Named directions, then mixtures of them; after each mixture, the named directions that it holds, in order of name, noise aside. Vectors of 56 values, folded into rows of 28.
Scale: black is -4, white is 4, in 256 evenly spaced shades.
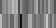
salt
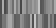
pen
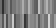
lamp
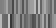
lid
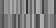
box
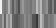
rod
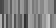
lamp, salt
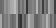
box, salt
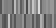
box, lid, pen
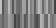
box, lamp, rod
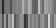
lamp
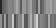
lamp, pen, rod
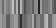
lid, pen, salt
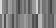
lamp, rod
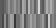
box, lamp, pen
